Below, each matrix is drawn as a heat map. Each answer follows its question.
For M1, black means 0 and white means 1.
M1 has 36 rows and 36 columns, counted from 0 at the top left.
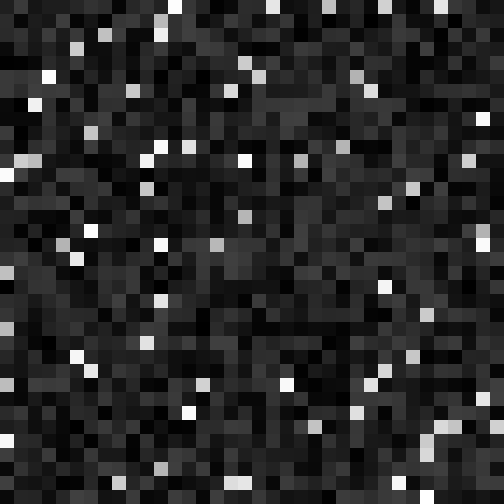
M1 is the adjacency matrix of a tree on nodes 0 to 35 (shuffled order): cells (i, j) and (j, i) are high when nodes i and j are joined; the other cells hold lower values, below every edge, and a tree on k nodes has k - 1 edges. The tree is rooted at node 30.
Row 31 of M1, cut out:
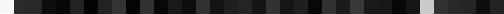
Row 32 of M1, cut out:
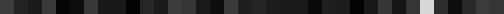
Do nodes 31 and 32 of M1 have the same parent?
yes
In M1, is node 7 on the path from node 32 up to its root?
no
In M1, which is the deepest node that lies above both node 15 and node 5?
17
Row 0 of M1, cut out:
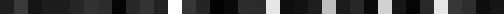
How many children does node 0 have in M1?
4
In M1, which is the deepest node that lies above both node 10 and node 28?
34
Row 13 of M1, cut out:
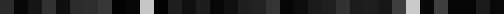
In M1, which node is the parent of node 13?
10
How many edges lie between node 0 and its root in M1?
2
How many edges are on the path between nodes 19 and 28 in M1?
7
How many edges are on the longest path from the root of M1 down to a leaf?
15
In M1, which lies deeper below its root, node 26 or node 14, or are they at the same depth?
the same depth
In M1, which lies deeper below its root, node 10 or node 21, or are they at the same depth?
the same depth
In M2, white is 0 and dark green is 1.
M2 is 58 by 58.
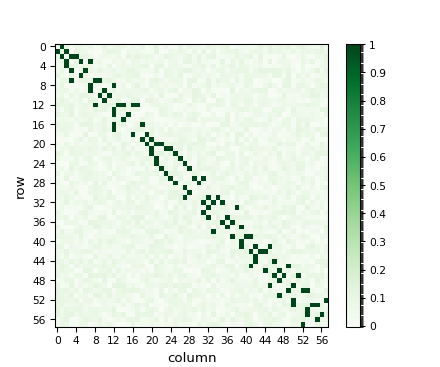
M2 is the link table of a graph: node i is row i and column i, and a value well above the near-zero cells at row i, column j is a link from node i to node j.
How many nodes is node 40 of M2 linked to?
1
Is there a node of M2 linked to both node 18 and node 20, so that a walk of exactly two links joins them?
yes
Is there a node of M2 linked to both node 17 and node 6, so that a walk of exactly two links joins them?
no
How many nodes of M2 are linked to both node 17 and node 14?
1
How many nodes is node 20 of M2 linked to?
3
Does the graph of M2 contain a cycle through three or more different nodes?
no
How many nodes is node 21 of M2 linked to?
3
